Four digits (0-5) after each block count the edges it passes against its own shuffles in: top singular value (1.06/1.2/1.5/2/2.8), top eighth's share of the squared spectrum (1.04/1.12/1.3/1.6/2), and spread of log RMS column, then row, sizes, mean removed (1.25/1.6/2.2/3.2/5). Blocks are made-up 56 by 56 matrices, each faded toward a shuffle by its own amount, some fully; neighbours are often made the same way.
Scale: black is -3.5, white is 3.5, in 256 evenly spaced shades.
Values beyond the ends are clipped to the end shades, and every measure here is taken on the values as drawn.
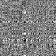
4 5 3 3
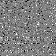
3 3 0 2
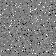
0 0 0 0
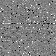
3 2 0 1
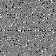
3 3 0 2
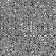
4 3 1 2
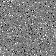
0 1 0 0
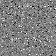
2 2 0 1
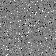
0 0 0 0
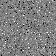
1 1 0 0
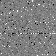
2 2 0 1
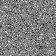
0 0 0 0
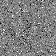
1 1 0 0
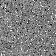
0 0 0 0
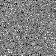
2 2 0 0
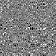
4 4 2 2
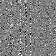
2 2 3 0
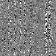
2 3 3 0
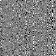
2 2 3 0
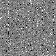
1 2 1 0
